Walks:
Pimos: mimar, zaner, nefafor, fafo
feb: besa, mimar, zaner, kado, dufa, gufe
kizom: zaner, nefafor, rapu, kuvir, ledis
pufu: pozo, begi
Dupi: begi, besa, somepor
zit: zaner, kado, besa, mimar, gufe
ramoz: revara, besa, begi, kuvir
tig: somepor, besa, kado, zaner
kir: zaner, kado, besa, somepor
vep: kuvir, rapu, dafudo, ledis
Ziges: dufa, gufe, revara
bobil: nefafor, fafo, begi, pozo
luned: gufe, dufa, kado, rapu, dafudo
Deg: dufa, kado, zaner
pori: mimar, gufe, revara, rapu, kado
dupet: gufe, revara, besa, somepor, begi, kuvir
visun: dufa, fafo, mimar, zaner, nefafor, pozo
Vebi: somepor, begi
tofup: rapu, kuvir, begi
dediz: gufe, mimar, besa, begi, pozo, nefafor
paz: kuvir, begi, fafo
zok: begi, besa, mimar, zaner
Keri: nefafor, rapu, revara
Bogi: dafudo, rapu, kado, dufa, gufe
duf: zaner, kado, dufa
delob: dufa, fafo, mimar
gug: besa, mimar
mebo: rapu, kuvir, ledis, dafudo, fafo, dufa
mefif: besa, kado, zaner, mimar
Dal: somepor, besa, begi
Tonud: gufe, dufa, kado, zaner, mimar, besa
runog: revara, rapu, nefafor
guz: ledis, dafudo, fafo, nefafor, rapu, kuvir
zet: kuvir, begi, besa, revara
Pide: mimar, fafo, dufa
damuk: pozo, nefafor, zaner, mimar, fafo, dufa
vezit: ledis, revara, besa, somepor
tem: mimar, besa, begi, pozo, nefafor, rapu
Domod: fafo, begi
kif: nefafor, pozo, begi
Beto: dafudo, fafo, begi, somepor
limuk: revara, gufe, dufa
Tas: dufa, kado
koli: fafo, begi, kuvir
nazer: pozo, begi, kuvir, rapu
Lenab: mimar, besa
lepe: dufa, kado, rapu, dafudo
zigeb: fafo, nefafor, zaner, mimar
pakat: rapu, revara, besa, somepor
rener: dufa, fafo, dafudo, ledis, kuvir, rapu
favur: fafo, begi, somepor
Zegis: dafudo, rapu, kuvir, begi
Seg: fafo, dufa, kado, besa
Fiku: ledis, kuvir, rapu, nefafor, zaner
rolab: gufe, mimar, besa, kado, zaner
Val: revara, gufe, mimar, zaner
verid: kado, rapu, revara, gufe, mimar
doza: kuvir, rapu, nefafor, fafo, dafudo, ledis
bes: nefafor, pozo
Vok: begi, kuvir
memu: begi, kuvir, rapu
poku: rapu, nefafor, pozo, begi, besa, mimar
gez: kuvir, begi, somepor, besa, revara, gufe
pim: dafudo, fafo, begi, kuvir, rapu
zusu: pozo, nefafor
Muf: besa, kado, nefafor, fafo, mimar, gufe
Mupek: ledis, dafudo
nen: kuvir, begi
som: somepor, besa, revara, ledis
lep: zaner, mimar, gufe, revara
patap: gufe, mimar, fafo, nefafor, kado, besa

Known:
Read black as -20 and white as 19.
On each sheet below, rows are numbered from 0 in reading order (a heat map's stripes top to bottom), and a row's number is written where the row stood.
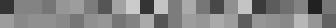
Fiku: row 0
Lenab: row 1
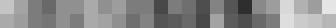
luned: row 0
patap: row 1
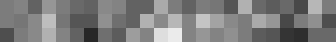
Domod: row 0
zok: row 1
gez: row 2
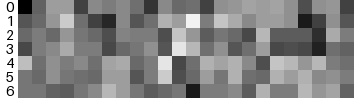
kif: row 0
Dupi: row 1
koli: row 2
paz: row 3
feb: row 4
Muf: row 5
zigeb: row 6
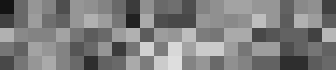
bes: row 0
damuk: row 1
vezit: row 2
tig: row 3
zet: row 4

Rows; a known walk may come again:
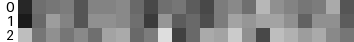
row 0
bobil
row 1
bes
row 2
feb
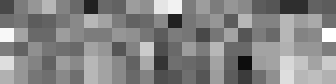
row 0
gez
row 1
zigeb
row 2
limuk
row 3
Muf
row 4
Tonud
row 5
patap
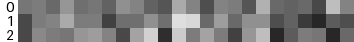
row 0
Domod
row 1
nen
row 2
Fiku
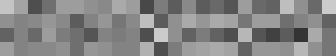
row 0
rener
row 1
gug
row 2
koli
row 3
Lenab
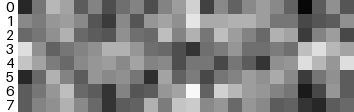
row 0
nazer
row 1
som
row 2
zok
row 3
Pide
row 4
luned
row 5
zusu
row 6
Vebi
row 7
zet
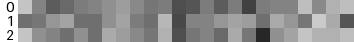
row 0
Seg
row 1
tem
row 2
rolab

